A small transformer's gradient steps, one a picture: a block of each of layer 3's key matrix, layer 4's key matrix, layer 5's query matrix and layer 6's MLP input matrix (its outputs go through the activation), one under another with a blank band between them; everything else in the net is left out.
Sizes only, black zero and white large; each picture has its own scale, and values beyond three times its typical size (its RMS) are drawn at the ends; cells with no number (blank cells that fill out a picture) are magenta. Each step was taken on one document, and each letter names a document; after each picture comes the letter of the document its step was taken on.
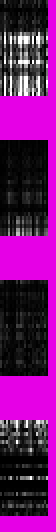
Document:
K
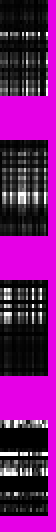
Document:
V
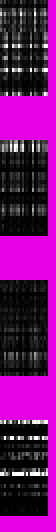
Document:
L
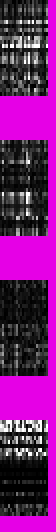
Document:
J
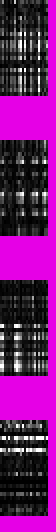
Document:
J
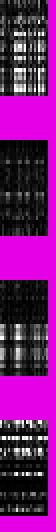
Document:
J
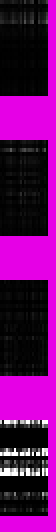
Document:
V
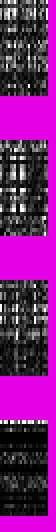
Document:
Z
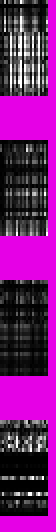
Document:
K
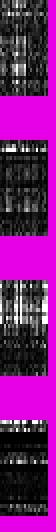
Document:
Z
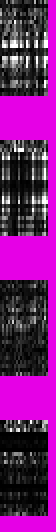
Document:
Z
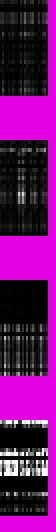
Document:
V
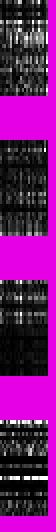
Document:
K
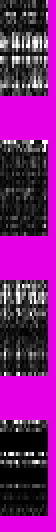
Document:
Z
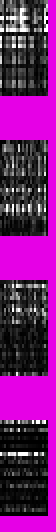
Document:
Z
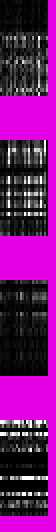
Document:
K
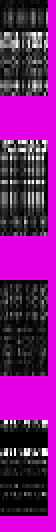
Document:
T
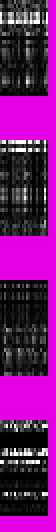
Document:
T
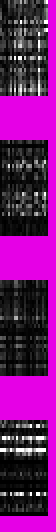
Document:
J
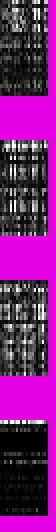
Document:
Z
